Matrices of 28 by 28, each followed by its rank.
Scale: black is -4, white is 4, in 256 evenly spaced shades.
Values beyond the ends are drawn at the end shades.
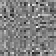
five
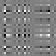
one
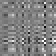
two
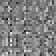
five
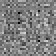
five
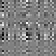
two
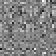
five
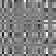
two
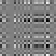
one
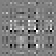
two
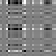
one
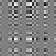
one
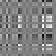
one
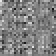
five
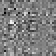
five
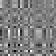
two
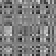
two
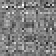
five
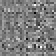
five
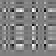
one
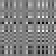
one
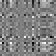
two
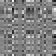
two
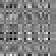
two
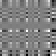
one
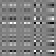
one
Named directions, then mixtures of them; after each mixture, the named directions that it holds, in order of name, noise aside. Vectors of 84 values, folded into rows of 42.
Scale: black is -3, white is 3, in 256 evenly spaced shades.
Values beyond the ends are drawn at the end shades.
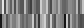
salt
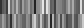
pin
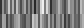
pin, salt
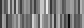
pin, salt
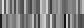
salt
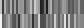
pin, salt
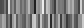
pin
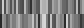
salt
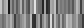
pin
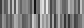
pin, salt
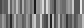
pin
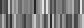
pin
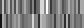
pin, salt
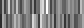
pin, salt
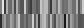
salt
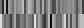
pin, salt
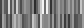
pin, salt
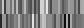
pin, salt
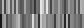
pin, salt
